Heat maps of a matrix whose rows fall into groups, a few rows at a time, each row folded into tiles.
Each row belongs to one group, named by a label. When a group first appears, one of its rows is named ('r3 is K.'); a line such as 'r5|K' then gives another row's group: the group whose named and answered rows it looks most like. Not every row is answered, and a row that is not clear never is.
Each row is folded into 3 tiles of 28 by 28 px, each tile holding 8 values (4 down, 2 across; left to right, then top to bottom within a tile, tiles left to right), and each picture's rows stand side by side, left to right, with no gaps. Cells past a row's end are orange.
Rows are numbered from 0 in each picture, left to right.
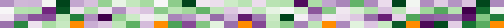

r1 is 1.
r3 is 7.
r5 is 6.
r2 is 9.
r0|6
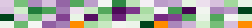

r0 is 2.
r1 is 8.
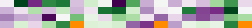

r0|6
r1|2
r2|6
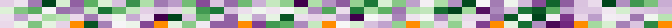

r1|9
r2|2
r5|9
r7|6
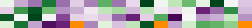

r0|2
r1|6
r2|8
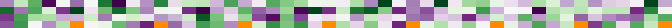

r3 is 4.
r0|7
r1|2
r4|9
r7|6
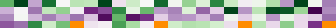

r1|4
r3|9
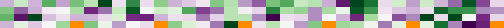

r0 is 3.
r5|2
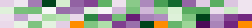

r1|3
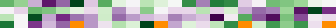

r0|2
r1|8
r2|6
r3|4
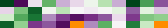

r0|2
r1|6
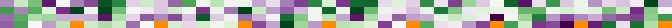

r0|7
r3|1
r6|2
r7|6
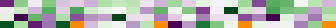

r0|3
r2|8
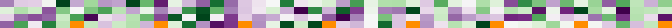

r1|9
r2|2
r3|8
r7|8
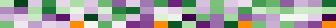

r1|2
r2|3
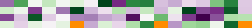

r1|6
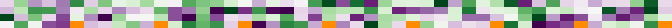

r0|2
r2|4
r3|1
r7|6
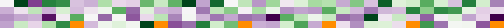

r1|6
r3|1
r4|1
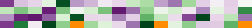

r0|6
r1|6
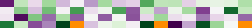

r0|3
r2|8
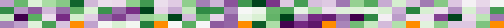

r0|1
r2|2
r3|2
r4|7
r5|3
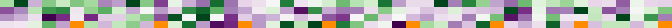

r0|4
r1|9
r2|2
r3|8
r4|4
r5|6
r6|1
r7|3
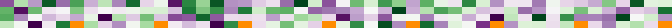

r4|4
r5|9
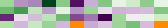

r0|9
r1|1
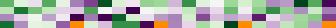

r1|1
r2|8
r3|9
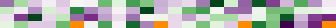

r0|3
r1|4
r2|9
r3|2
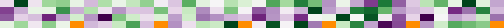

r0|4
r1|1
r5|8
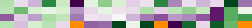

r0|9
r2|6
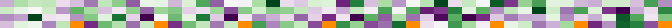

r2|7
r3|9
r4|3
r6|7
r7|1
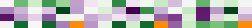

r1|8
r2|8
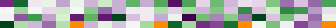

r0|3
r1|3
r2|3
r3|2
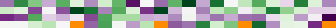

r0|1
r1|7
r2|8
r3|9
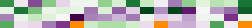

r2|1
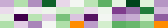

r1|8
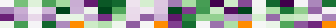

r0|4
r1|7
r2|7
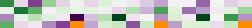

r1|7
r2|3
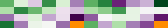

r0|9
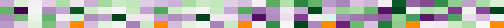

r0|1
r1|7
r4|6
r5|1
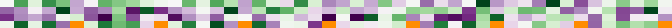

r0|4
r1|4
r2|4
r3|9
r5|6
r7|8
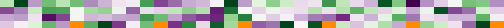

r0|4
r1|6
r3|8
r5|6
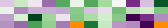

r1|2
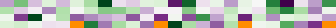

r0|3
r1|9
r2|3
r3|2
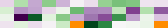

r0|3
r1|4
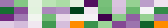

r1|3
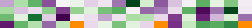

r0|7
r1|9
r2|8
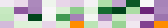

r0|3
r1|9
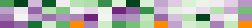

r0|8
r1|8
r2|7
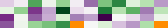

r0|8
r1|7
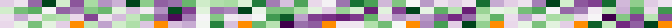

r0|9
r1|9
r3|2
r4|1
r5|6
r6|9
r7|3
